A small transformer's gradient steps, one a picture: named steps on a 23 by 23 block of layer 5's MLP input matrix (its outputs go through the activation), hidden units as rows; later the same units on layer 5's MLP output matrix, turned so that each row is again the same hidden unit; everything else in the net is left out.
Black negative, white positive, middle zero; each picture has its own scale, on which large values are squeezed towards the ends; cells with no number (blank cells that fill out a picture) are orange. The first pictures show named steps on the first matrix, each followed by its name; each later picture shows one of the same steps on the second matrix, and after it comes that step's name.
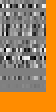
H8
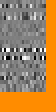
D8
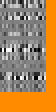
D8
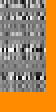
D8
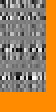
D8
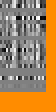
H8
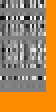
H8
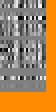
H8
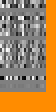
H8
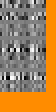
D8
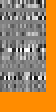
D8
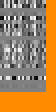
H8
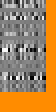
D8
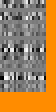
D8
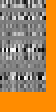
D8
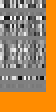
H8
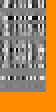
H8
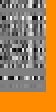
H8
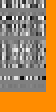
H8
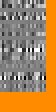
D8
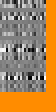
D8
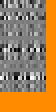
D8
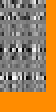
D8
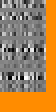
D8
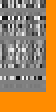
H8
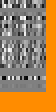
H8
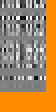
H8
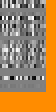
H8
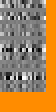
D8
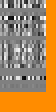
H8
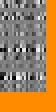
D8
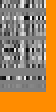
H8
